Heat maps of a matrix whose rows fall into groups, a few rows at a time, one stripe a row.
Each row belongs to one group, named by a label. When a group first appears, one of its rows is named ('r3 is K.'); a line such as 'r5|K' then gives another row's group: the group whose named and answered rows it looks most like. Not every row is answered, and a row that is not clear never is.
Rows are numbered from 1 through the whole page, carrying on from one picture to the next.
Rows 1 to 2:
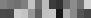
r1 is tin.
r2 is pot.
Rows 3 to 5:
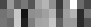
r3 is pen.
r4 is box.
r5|box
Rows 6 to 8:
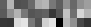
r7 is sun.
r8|pot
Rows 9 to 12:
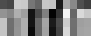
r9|pot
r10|sun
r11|sun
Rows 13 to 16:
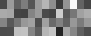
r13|pen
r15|tin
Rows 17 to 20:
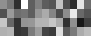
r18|pen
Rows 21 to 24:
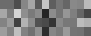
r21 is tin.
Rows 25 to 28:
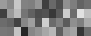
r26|sun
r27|tin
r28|box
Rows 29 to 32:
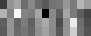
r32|pen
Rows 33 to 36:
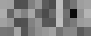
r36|box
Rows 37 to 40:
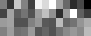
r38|pen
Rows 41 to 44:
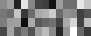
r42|box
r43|box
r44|pen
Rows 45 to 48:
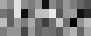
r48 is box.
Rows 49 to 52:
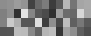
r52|pot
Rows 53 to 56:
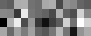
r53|pot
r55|sun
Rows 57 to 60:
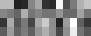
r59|pen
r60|pen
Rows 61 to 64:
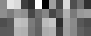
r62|sun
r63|pot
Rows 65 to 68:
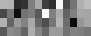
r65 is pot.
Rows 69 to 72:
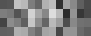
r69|pot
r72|pot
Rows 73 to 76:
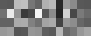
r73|pot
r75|pot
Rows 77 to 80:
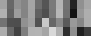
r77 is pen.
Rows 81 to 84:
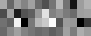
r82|tin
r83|box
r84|sun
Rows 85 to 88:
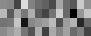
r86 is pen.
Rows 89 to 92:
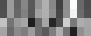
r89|pen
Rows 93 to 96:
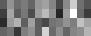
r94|pen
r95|sun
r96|tin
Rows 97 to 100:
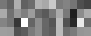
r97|box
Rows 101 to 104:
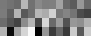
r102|box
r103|tin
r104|tin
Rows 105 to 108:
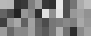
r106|tin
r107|sun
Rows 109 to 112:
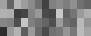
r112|sun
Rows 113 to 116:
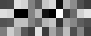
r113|pot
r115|pot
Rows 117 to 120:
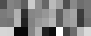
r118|box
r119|box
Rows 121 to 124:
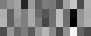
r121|box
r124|pen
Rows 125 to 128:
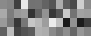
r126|sun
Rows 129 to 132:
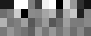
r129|pot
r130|box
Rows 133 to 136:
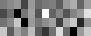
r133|box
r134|tin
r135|box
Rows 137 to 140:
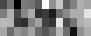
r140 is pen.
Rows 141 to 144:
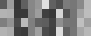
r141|tin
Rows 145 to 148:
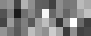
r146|tin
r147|pen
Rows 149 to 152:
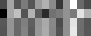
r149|pen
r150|sun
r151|pen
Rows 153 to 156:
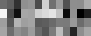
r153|tin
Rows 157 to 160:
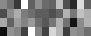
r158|sun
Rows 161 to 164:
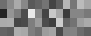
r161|sun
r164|pot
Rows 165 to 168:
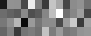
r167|box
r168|tin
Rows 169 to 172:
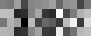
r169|box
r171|box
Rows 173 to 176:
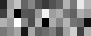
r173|sun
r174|tin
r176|box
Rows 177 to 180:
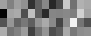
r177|sun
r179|pen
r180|sun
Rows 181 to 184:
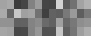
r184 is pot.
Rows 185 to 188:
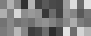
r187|pen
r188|sun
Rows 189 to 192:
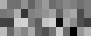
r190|box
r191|pot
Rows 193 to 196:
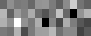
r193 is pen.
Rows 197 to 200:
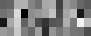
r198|box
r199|sun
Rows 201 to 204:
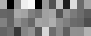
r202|pot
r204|tin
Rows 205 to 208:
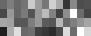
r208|sun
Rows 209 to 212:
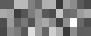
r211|pen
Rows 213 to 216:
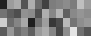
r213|sun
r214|tin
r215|sun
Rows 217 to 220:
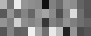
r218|pen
